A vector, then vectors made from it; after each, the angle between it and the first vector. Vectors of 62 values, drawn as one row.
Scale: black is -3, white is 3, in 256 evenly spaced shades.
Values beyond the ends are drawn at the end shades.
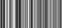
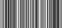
partly opposed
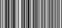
nearly opposite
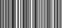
partly opposed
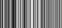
partly opposed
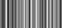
orthogonal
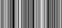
partly opposed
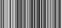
partly aligned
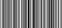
partly opposed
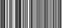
nearly parallel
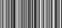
partly opposed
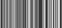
partly aligned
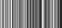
orthogonal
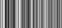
nearly opposite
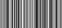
orthogonal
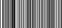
partly opposed
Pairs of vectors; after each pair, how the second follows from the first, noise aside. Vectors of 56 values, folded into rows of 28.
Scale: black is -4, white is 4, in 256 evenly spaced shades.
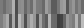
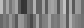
reversed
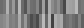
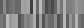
reversed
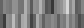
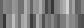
copied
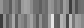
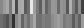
reversed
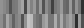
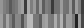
copied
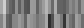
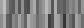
copied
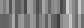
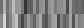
reversed
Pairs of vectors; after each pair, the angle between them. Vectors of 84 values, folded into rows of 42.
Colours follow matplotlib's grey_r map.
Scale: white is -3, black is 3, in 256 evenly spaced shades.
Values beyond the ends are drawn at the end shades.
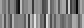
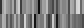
partly opposed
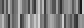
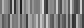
orthogonal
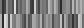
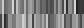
partly opposed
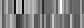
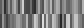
partly opposed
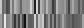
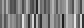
partly opposed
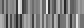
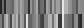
orthogonal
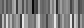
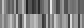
partly aligned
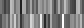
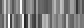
partly opposed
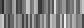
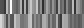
orthogonal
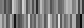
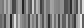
nearly opposite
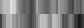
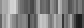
nearly parallel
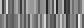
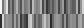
partly aligned
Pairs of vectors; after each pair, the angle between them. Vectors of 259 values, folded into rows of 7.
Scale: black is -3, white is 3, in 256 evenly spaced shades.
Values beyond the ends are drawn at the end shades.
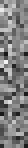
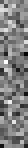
nearly parallel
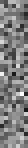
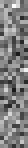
orthogonal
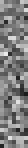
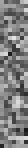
nearly parallel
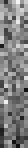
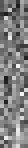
partly opposed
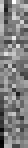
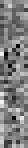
partly opposed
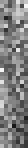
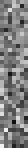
partly aligned
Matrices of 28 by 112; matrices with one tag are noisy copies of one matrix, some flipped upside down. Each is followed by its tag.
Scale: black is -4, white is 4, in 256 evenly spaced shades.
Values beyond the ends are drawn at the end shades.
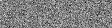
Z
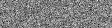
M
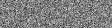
M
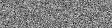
M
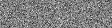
Z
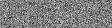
Z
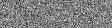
M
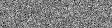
M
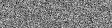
M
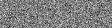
Z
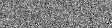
M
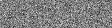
Z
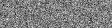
M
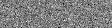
M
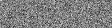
Z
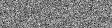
M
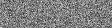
Z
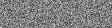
Z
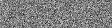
Z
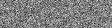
M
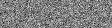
M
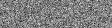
M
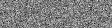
M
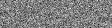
M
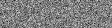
M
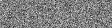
Z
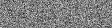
Z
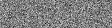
Z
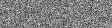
M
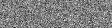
M
